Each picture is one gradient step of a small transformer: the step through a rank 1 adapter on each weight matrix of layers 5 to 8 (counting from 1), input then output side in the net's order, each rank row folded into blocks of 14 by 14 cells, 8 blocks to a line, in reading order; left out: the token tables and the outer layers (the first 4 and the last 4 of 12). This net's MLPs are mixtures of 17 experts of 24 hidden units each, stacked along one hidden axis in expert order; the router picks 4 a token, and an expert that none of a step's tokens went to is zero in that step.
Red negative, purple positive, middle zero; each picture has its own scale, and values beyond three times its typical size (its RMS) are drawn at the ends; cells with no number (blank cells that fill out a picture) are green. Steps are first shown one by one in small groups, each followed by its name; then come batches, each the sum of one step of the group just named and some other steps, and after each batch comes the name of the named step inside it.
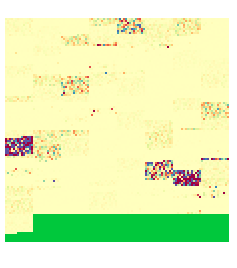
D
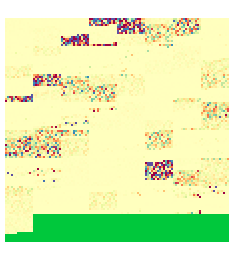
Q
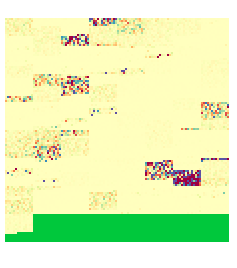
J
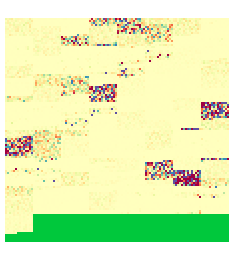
J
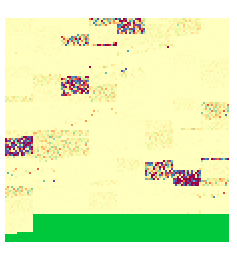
D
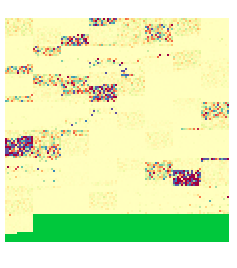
J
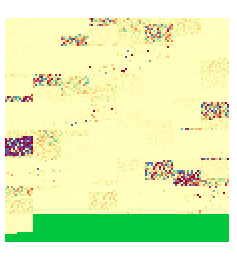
D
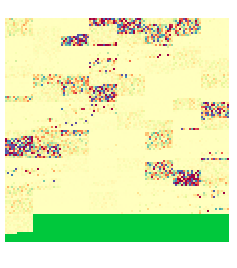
Q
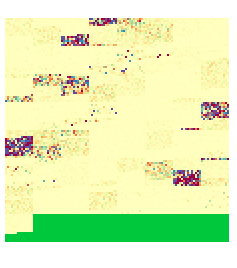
J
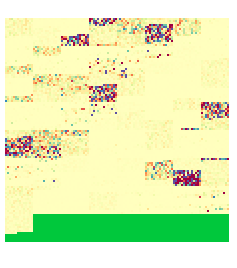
J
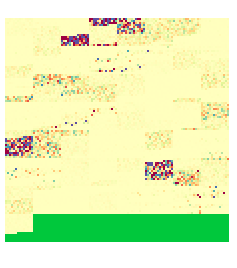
Q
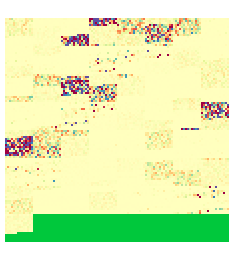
Q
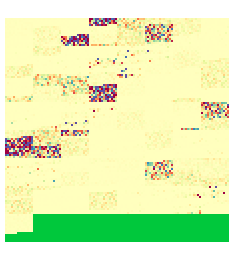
Q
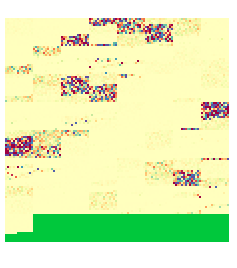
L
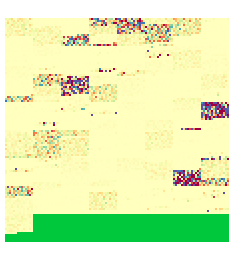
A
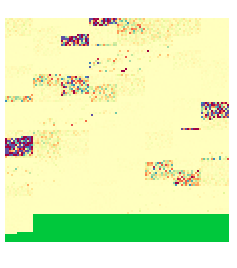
A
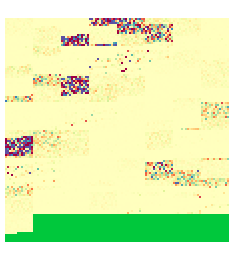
L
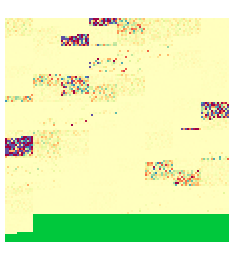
A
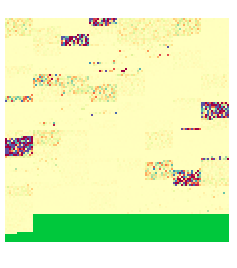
A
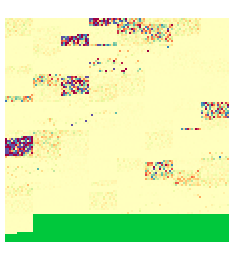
L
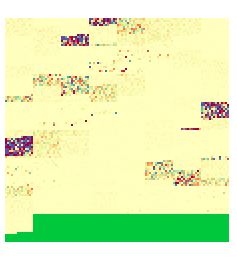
A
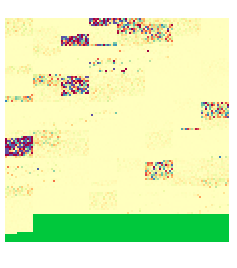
L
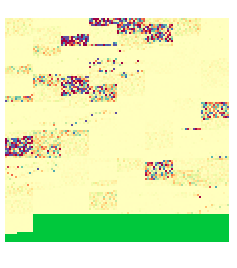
L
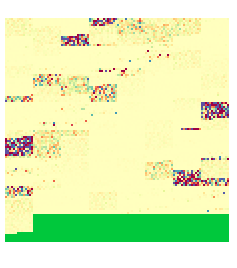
A
